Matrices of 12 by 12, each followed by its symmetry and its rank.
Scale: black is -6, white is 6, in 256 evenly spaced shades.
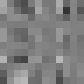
neither, rank two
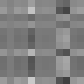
neither, rank one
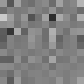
neither, rank two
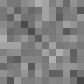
symmetric, full rank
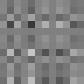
neither, rank one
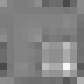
symmetric, rank two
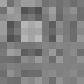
symmetric, rank two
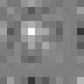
symmetric, rank two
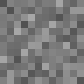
symmetric, full rank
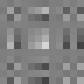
symmetric, rank one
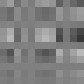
neither, rank one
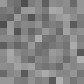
symmetric, full rank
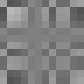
symmetric, rank one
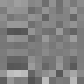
neither, rank two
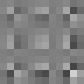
symmetric, rank one
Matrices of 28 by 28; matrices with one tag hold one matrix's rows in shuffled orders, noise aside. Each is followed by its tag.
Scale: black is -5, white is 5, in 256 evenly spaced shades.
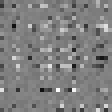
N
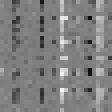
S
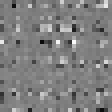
N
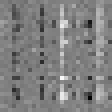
S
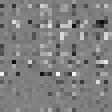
N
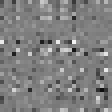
N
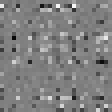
N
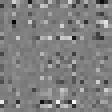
N
